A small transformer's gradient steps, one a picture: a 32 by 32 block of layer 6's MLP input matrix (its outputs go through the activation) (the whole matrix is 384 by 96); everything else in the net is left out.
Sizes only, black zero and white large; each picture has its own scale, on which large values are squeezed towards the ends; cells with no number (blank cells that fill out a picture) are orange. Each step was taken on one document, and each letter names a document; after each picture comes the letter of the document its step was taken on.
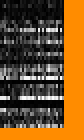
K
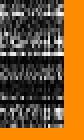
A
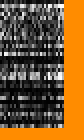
A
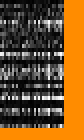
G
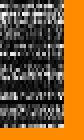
A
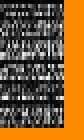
G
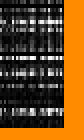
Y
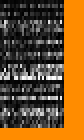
K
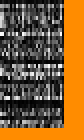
G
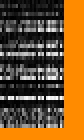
K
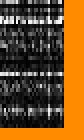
Y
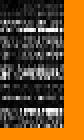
K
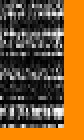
A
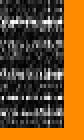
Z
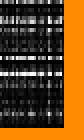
Y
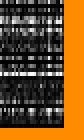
Y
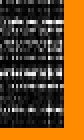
Y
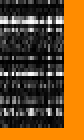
Y
